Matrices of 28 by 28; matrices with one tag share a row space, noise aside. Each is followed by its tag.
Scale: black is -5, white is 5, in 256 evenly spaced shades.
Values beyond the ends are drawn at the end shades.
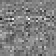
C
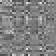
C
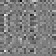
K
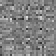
C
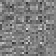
C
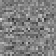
C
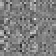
K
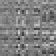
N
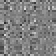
K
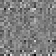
K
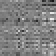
N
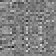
C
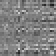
N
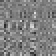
K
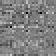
C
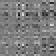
N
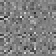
K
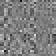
K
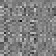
K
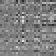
N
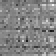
N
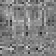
C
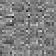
C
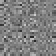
K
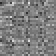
C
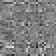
C
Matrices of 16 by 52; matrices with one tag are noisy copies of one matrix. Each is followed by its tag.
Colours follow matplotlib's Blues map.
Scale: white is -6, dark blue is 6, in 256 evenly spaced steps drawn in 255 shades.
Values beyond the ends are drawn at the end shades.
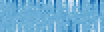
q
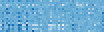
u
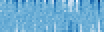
q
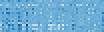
u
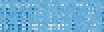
u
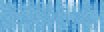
q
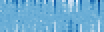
q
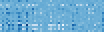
u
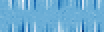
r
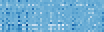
u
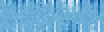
q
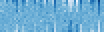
q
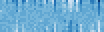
q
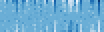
q
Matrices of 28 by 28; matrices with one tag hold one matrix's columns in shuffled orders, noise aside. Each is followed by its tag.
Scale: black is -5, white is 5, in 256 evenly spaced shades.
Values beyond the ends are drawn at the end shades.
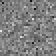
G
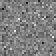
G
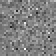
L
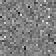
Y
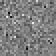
Y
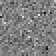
Y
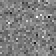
Y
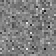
L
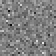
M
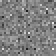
L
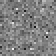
L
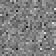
L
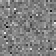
L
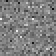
G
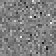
Y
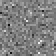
M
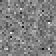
L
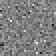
M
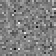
L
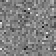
L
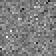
G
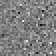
M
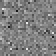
L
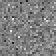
G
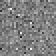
L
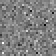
M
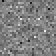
G
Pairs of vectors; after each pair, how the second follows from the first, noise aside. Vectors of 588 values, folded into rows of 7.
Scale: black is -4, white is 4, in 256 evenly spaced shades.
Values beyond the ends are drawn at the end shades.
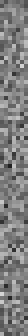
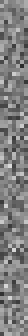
negated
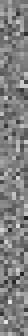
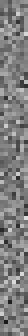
negated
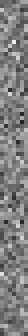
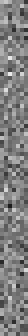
shuffled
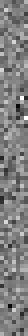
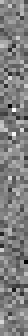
shuffled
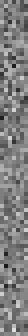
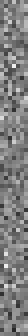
negated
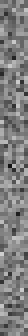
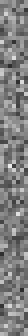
negated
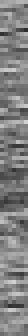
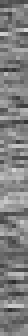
negated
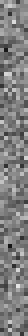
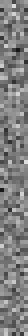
shuffled
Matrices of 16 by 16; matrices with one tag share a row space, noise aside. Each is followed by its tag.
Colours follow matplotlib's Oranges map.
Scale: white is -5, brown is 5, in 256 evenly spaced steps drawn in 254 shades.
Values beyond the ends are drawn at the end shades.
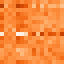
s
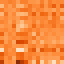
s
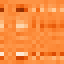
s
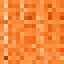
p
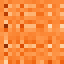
p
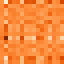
p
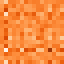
p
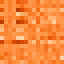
s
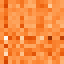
p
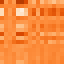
s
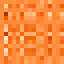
p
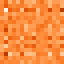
p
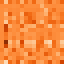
p
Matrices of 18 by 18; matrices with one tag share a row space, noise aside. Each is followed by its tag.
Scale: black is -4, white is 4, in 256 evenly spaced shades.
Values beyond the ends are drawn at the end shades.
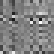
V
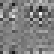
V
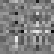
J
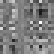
V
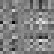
V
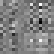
V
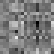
J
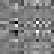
J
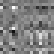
V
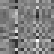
J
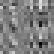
V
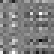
V
